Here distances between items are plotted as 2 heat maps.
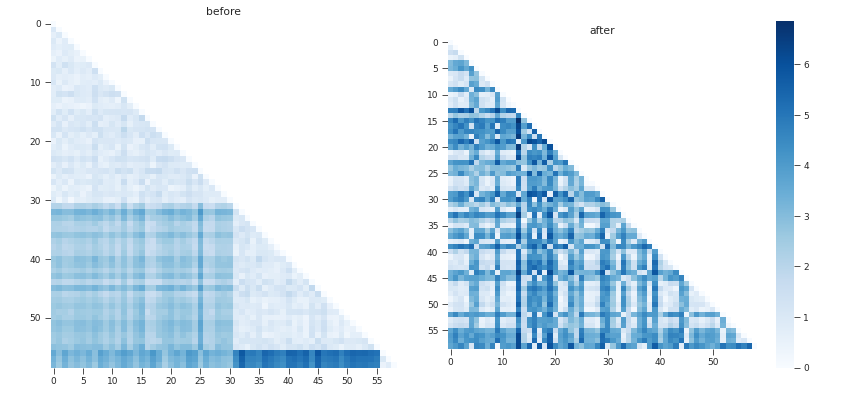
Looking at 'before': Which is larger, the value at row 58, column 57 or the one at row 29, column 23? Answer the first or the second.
the second
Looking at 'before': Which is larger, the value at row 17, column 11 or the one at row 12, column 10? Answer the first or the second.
the second
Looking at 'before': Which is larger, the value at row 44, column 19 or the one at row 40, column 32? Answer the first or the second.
the first
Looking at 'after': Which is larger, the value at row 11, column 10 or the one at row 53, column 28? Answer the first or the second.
the first
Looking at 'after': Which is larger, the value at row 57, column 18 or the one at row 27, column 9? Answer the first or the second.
the first
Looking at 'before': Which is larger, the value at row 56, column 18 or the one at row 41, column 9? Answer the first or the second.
the first
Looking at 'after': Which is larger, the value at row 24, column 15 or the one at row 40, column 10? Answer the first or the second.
the first
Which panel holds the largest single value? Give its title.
after
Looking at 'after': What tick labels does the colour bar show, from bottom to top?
0, 1, 2, 3, 4, 5, 6
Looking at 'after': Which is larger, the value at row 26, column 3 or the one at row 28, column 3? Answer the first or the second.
the second
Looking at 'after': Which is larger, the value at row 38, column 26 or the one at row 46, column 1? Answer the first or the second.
the second
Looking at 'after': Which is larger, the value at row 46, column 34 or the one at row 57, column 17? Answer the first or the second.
the first
